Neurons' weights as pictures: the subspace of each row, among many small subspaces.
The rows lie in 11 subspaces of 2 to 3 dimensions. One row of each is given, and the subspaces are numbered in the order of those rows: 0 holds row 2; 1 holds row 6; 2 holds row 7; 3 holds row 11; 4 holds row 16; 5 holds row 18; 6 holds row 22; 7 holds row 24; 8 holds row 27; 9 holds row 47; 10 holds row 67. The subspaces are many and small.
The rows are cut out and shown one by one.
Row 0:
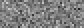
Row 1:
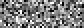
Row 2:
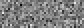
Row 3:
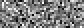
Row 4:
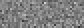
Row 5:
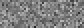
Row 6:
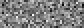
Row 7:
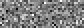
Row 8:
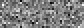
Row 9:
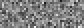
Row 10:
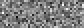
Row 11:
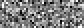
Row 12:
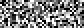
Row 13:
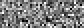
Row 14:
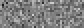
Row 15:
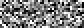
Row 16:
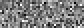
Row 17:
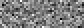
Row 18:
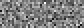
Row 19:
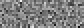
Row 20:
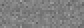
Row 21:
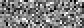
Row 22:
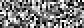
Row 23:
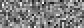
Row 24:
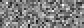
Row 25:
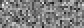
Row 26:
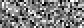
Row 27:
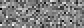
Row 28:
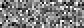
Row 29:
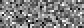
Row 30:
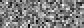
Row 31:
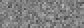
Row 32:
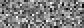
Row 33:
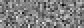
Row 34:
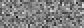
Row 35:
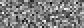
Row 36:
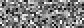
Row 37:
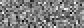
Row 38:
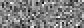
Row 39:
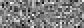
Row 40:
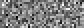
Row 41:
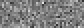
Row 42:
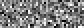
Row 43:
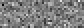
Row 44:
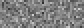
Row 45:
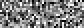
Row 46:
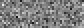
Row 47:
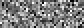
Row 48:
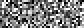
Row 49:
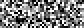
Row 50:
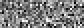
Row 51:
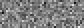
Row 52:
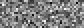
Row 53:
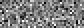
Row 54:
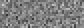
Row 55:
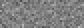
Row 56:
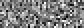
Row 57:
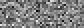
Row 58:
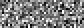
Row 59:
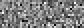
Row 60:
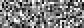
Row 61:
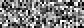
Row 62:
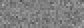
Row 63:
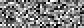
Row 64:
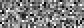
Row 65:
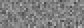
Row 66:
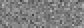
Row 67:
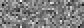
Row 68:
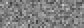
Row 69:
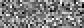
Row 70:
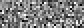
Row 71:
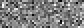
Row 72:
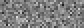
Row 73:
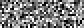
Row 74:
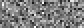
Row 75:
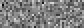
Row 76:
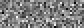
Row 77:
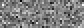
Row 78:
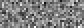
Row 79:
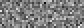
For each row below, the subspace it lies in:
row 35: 2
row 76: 1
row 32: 1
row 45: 6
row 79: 5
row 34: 5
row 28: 8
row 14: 6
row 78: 3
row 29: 8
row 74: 9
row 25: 8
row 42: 8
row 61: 8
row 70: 4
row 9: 3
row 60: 6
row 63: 8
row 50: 4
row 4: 4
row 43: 8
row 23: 6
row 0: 9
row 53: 2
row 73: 0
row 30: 7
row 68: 7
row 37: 2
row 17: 5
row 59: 4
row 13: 4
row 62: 10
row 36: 2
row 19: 10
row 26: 9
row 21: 4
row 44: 9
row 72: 3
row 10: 1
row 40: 0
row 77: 10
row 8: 10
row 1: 3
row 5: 9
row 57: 8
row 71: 0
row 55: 5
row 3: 9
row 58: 0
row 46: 10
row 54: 0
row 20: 10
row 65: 3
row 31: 7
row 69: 5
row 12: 2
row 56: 6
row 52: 2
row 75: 6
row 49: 3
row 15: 5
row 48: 0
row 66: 1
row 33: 6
